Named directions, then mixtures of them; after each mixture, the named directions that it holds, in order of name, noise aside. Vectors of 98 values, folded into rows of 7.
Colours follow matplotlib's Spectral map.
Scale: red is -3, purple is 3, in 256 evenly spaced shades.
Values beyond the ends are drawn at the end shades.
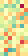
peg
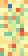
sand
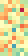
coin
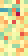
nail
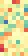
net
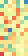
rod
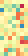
nail, peg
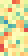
net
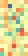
sand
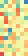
rod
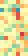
nail, peg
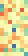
coin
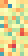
sand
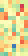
coin, nail, peg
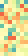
coin, peg, rod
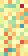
peg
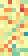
coin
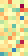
coin, peg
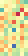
coin, nail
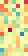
nail, net, rod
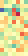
nail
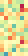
coin, peg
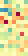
nail, net, rod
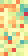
peg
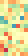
net, peg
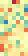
net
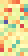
coin, net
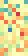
nail, rod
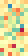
sand
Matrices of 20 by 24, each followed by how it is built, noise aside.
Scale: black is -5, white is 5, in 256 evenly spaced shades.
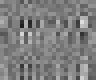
low rank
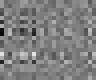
low rank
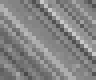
Toeplitz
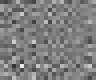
low rank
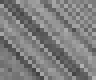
Toeplitz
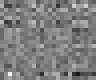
low rank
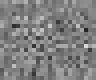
low rank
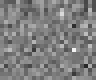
low rank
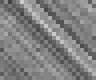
Toeplitz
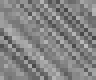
Toeplitz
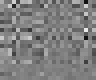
low rank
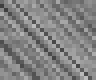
Toeplitz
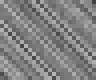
Toeplitz
